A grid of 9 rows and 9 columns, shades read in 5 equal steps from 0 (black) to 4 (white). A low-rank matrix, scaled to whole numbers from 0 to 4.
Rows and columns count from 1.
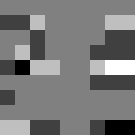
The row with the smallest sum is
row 9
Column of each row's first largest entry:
1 3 1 2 8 1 2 1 1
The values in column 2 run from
0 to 3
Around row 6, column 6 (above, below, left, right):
2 2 2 1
